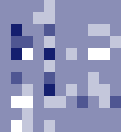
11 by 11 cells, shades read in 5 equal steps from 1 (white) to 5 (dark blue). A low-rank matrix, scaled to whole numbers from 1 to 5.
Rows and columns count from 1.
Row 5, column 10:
1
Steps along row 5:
up down up up down down up down same up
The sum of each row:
32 31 34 33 30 32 34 31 28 32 29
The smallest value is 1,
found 6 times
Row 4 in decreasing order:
4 4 3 3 3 3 3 3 3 2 2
